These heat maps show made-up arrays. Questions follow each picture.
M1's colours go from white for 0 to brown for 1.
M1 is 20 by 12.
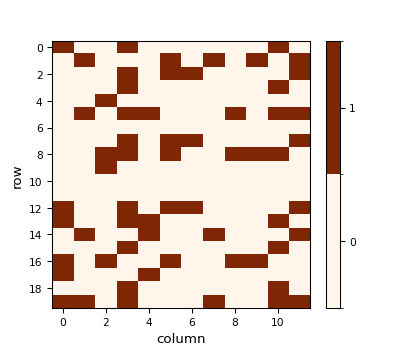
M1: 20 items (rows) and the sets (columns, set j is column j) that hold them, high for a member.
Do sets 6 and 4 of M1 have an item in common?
no
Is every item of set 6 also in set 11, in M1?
yes
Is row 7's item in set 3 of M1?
yes
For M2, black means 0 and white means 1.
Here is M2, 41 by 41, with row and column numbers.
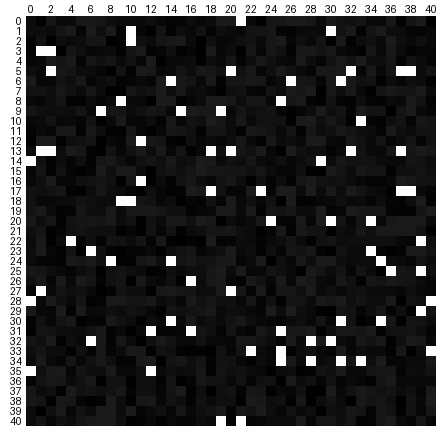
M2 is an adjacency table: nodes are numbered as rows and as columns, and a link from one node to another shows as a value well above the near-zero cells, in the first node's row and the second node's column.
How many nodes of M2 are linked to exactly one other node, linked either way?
4
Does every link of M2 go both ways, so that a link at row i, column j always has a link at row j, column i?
no
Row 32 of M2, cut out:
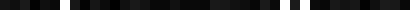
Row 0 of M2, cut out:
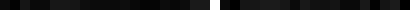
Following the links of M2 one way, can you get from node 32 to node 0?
yes
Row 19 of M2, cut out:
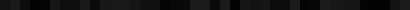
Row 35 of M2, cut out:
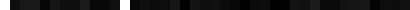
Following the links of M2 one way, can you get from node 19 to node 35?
no
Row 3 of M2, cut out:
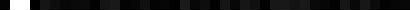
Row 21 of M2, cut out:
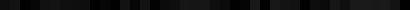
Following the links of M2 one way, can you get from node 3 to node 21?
yes
